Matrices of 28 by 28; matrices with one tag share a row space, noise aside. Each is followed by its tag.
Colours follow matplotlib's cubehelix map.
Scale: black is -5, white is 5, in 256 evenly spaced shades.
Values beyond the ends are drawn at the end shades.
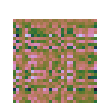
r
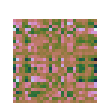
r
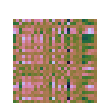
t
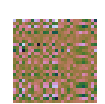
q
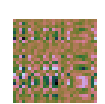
q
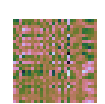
t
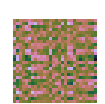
r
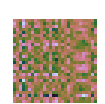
q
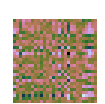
t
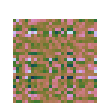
r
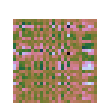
t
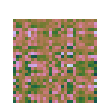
r
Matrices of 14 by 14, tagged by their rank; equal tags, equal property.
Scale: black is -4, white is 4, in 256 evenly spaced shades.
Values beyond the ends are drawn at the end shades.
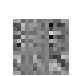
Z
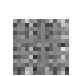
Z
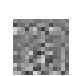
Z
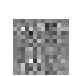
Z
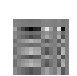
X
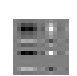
X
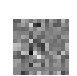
Z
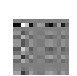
X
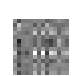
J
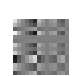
X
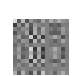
J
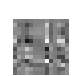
J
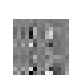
J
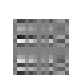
X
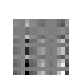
X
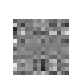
J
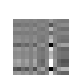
X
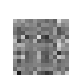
Z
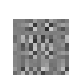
J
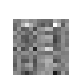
J
